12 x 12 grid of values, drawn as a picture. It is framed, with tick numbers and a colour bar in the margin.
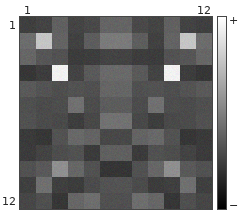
Odd rows or columns: none. Grain: fine. Seam: none. Mirror symmetry: left to right.
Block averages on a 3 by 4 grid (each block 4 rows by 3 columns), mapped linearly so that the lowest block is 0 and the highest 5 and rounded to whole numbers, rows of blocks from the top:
5115 | 0220 | 1111
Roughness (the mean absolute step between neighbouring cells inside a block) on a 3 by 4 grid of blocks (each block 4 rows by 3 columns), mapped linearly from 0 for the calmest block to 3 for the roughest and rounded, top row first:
3 1 1 3 | 0 1 1 0 | 1 1 1 1
